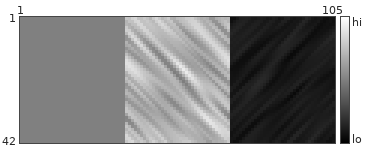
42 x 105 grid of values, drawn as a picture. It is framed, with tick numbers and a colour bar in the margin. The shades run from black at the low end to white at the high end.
It is made of 1 by 3 panels. Panel 1,1: middling, flat. Panel 1,2: high, slanting down to the right. Panel 1,3: very low, slanting up to the right, faint in contrast.
